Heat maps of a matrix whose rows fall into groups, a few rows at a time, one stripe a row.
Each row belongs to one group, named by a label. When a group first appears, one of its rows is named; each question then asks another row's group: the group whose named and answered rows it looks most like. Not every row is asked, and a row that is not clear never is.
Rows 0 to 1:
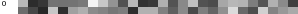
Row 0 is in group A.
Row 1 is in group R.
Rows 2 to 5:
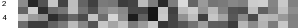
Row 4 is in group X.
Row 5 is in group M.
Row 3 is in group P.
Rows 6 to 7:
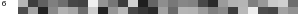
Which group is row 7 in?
P
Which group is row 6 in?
A
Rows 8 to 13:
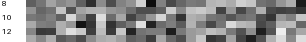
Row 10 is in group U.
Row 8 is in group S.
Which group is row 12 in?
U
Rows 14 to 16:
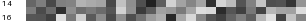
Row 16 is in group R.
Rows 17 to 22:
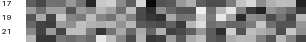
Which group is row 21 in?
M
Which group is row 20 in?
P
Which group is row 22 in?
A
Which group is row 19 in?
P
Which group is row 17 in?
A
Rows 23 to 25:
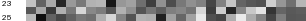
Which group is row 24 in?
P
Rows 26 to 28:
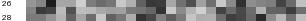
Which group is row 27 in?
P
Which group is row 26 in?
P
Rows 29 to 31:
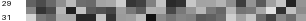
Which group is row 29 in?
U
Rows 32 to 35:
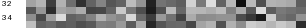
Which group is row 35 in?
A
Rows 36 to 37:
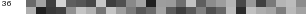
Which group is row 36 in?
S
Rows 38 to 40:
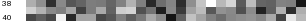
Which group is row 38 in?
S
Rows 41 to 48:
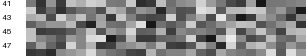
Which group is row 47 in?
M
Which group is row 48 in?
R
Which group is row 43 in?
P
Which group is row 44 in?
S
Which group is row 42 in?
A
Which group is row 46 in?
X
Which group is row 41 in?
U
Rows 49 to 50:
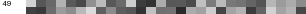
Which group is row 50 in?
R
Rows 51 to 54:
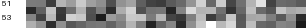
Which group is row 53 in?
M
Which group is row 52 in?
U
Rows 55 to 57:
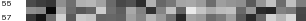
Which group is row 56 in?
S
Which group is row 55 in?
R
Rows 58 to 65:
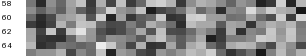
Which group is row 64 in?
A
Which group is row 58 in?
U
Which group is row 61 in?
R
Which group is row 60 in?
U
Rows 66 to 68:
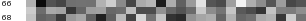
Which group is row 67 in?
X
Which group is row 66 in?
A
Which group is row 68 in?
M
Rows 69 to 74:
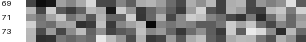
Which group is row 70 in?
X
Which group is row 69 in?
R
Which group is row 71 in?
U
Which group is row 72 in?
S
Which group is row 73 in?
M
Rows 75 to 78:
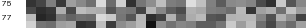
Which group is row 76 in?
R
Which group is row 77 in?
A
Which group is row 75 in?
U
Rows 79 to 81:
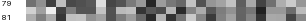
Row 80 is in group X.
